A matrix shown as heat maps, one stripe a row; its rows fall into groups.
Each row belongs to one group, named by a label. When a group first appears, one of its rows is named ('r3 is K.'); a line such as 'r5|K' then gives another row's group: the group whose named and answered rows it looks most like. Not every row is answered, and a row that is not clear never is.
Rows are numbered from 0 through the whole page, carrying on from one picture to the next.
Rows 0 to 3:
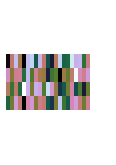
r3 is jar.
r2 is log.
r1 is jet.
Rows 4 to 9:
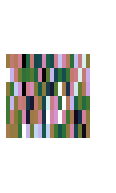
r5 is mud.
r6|jar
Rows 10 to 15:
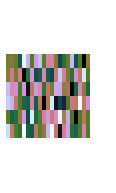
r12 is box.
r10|log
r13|mud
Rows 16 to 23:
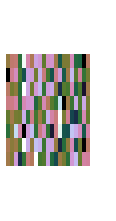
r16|log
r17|jar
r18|log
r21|jar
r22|log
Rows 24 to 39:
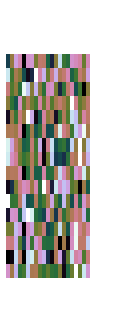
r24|jar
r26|log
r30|mud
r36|jar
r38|jar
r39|jet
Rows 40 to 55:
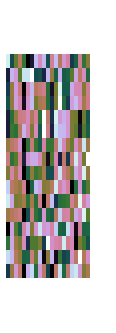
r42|jar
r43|jar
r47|jet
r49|box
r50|mud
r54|mud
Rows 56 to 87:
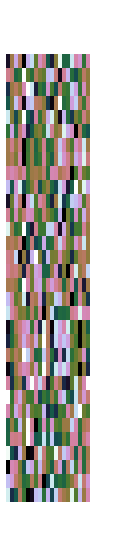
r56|jar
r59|jar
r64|box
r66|jar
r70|box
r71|jet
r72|log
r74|mud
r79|jet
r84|box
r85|jar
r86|mud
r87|box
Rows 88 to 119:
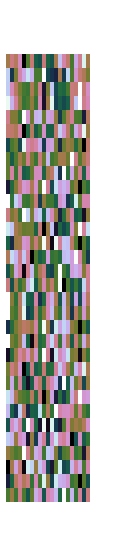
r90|mud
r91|mud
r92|log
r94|log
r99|log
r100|mud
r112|mud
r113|box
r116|log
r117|jar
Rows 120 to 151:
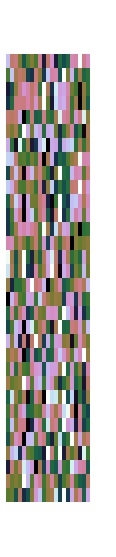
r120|mud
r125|log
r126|box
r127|mud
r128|jar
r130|jar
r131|jar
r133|box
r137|jar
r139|jar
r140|box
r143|log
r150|log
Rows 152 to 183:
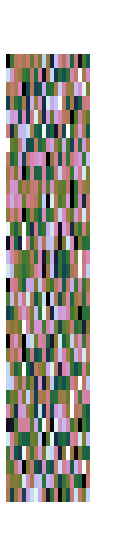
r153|mud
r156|box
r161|box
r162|box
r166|mud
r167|mud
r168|jar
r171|log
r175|mud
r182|log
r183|jet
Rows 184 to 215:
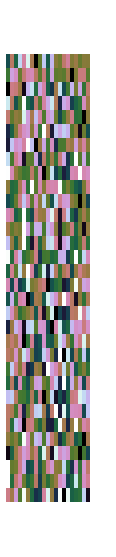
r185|box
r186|jar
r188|log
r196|log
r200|jet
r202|mud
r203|jar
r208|mud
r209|jet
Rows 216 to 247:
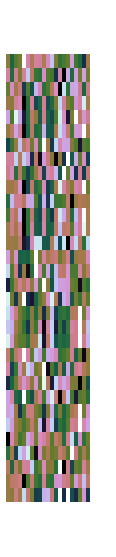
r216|log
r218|jet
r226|box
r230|box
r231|box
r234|mud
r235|mud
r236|mud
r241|mud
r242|mud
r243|jar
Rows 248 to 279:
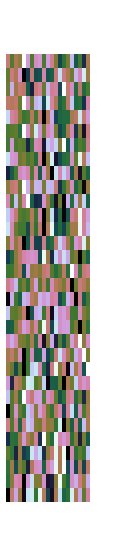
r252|mud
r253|log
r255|mud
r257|log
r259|mud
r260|mud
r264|box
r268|mud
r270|jet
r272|log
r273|jar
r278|jar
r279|jar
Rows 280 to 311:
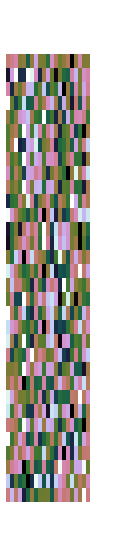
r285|log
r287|log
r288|jet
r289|log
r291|mud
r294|jar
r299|mud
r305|box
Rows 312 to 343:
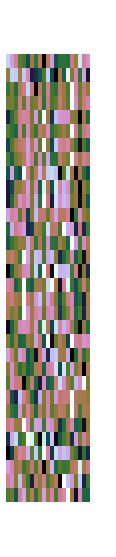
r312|mud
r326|log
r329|log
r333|box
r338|log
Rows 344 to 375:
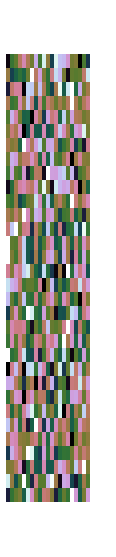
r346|jar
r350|log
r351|box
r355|log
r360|mud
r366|jar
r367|mud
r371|box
